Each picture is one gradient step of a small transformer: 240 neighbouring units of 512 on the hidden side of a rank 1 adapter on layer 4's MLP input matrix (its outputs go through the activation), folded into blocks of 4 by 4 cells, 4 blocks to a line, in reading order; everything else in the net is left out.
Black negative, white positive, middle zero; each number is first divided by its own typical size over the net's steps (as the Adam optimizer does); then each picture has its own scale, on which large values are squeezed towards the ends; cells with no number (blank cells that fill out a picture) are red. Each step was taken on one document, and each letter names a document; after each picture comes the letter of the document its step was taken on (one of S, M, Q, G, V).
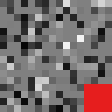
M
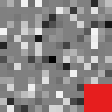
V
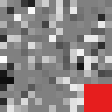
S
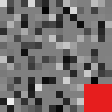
M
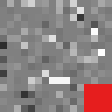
V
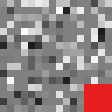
V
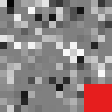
S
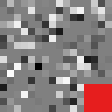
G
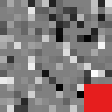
S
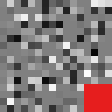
G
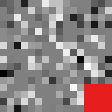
S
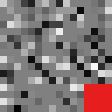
S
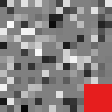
V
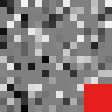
V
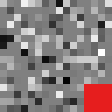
V
